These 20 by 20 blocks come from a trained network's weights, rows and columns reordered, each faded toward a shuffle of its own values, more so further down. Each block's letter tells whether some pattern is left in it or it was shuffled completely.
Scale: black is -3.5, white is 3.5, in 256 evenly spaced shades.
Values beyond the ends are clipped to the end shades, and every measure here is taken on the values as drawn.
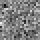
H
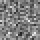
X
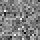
X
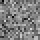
H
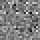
X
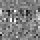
X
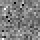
H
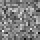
X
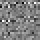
X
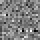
X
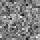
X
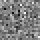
H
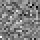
H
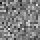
H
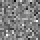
H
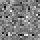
X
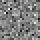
H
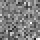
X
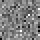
X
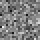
H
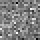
H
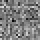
X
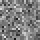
H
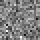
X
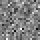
H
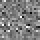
X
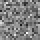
H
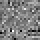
X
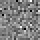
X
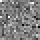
H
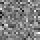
X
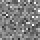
H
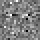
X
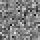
H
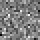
H
